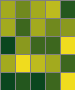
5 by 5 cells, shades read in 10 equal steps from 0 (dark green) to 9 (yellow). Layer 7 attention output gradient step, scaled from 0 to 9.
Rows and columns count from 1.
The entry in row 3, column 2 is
5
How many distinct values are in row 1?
4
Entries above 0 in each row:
5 5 4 5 3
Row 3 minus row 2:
-6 3 -4 -2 4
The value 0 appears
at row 3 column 1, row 5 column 1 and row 5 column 3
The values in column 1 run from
0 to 6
